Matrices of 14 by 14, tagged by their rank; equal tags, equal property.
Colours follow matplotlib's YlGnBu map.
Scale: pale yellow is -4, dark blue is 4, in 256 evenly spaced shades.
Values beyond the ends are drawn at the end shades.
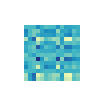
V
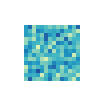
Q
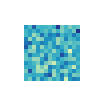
Q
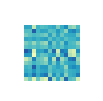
V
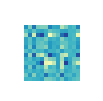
V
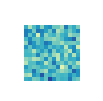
Q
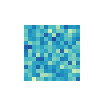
Q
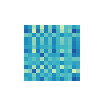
V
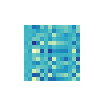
V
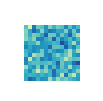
Q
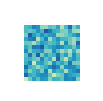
Q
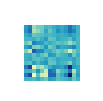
V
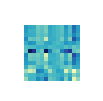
V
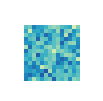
Q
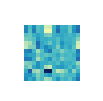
V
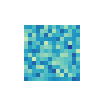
Q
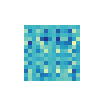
V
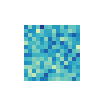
Q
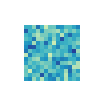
Q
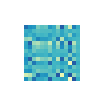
V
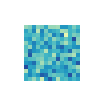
Q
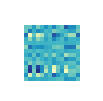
V
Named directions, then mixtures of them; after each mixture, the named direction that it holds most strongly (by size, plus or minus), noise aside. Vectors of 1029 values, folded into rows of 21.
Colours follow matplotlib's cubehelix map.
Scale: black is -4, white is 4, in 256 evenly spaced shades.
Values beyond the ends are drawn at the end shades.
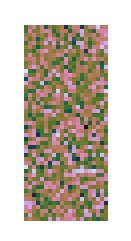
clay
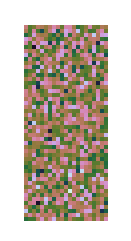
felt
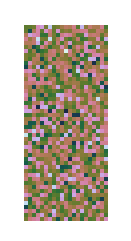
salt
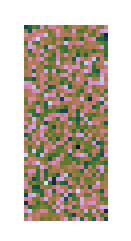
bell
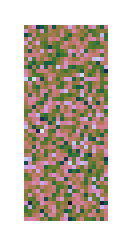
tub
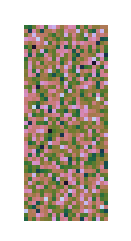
felt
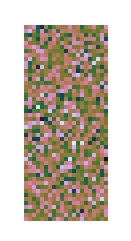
salt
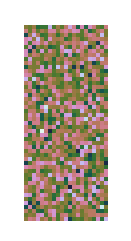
tub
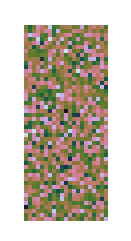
salt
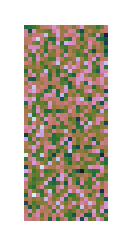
bell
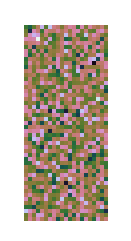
salt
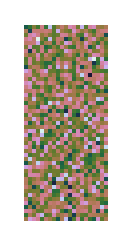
salt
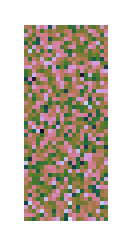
tub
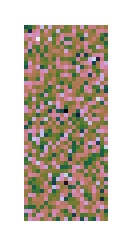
salt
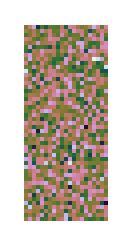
tub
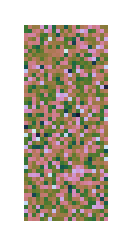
salt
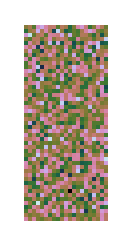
felt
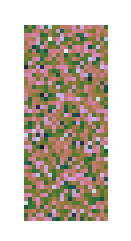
salt
